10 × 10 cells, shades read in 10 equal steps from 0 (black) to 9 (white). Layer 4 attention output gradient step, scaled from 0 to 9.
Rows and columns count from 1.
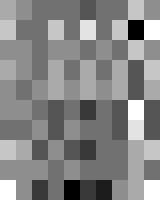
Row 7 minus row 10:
-5 -1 3 -1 5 2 3 -2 2 -6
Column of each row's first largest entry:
9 10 9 10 4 9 9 1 9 1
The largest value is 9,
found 4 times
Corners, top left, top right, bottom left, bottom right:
6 5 9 9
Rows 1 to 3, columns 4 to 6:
4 4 3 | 7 4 8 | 5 5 4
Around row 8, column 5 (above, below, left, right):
5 5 5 2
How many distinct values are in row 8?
6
